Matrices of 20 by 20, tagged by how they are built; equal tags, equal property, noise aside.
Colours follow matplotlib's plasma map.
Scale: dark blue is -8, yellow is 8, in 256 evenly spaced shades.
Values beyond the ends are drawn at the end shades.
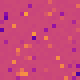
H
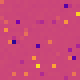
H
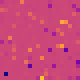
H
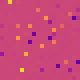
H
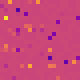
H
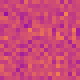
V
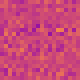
V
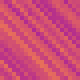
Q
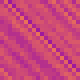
Q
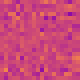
V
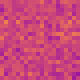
V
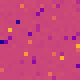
H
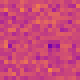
V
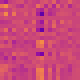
V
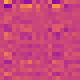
V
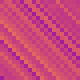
Q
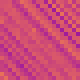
Q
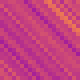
Q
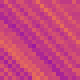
Q
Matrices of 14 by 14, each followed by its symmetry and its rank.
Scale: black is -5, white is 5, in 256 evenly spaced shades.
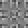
antisymmetric, rank two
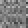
neither, rank three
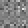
neither, rank three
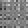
antisymmetric, rank two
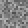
neither, full rank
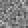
symmetric, full rank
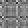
antisymmetric, rank two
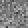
neither, full rank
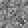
symmetric, full rank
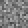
neither, full rank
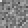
symmetric, full rank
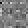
neither, rank three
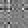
antisymmetric, rank two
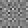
antisymmetric, rank two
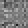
neither, rank three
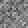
symmetric, full rank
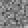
neither, full rank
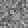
symmetric, full rank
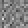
neither, rank three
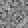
symmetric, full rank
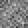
symmetric, full rank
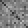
symmetric, full rank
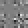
antisymmetric, rank two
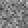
neither, full rank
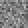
neither, full rank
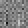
neither, rank three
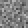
neither, full rank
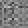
neither, rank three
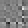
antisymmetric, rank two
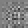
antisymmetric, rank two
